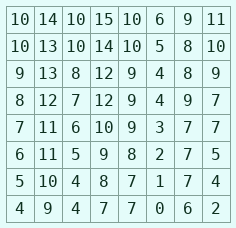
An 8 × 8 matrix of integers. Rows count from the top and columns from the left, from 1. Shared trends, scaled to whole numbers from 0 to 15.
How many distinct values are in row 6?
7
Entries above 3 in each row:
8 8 8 8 7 7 7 6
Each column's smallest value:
4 9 4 7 7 0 6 2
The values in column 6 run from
0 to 6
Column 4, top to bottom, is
15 14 12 12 10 9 8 7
